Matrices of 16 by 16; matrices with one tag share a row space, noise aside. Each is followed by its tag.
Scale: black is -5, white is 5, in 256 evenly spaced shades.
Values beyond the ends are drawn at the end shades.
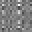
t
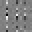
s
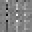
s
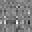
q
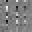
s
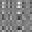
t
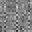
q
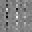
s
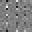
s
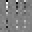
s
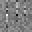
s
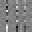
s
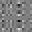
t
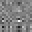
t
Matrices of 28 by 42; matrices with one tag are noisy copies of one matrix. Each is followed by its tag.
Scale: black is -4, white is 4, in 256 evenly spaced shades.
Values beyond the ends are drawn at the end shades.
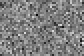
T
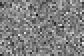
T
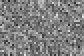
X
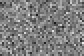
T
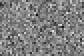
T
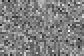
X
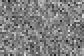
X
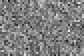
X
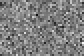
T
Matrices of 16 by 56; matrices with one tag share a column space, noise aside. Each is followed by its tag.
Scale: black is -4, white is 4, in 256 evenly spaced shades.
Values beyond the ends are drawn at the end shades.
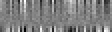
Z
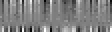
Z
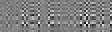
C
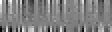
Z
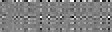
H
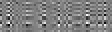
C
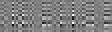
C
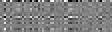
H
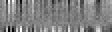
Z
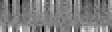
Z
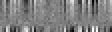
Z
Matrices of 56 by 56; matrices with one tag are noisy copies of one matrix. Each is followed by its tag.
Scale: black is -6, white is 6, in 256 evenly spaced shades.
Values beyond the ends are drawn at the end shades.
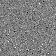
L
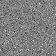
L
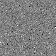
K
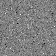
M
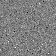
L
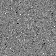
M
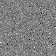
K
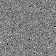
K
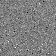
L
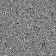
M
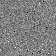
L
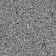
M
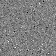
L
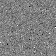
K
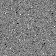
M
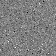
L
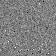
L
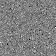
K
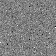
K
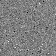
L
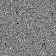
M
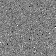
K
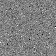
K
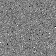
K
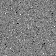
M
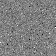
K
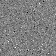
L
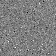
L
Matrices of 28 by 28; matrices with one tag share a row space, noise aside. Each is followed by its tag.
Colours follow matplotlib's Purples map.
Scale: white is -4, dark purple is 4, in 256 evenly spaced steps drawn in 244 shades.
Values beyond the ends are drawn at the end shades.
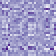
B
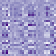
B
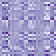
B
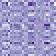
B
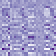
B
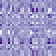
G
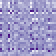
G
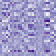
B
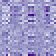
B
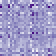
G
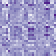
B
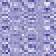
B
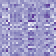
B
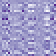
B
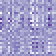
G
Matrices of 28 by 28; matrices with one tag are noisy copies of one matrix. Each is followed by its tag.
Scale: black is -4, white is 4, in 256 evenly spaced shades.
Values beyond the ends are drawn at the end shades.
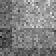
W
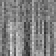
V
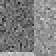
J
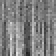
V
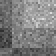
W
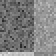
J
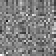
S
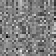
S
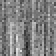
V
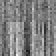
V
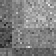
W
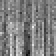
V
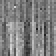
V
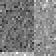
J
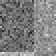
J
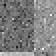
J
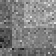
W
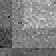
W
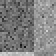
J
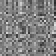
S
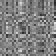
S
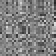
S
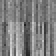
V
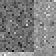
J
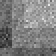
W
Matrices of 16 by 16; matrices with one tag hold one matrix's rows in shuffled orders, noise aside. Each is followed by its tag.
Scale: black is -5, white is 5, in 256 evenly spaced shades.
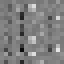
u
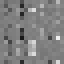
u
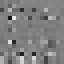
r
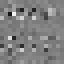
r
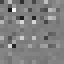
r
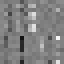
u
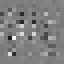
r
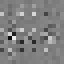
r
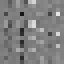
u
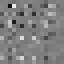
r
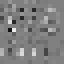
r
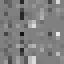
u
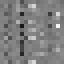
u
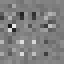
r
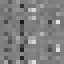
u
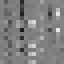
u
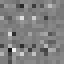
r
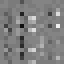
u
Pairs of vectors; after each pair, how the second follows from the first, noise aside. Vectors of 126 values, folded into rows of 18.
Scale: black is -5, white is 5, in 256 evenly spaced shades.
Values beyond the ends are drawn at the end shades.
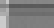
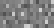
shuffled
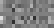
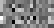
scaled up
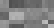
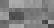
negated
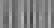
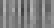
reversed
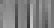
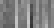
negated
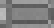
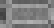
negated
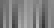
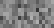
shuffled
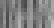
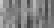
reversed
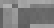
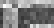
scaled up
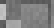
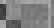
negated
